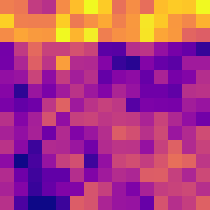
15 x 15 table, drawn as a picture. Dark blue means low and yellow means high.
The ninth with the lowest average is the bottom left. No regular stripes run through it. The top part is higher, up to a seam about 20% of the way down.
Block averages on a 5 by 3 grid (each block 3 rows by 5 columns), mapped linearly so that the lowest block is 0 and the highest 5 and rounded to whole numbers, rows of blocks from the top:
455
211
121
122
022
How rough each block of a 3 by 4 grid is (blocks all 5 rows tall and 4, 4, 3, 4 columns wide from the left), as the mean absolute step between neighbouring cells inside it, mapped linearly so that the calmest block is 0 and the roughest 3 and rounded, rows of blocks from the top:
1322 | 1100 | 1200
